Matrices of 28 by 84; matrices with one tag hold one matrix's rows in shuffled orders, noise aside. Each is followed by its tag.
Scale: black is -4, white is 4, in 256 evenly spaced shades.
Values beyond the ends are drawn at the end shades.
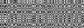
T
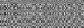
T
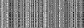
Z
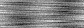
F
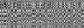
T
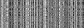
Z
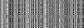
Z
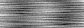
F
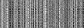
Z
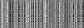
Z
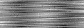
F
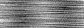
F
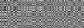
T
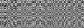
T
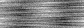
F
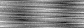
F
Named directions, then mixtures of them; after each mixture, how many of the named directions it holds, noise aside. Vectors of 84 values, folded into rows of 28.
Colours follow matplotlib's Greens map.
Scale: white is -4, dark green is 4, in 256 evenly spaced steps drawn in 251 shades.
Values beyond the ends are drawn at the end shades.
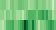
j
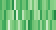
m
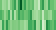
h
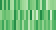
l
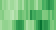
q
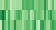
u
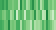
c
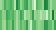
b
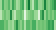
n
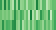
one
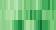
one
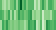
one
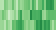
one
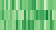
three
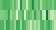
one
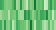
two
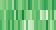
three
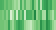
two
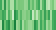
two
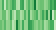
three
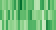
one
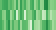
two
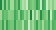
one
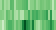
two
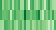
one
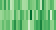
two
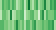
one
